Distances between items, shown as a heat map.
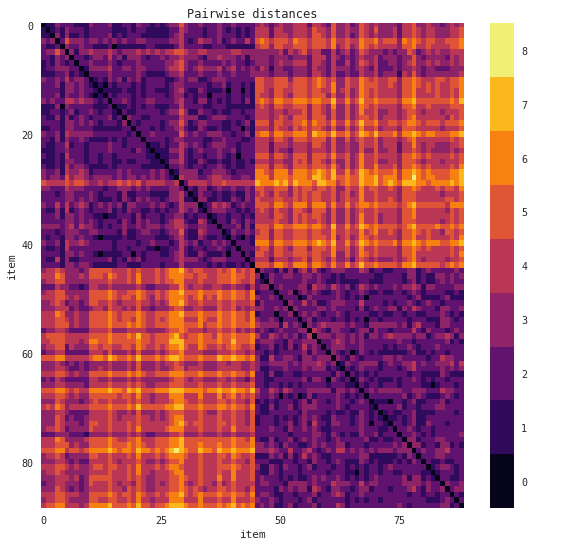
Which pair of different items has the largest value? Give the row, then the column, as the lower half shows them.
78, 28
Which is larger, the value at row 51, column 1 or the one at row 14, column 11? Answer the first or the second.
the first
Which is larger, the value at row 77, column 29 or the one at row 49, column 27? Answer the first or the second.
the first
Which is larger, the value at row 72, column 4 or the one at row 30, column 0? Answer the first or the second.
the first
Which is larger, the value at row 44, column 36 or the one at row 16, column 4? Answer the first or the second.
the first
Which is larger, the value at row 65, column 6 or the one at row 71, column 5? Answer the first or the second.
the second
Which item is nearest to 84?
51
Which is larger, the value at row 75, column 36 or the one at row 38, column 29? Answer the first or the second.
the second
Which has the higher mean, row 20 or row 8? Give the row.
20
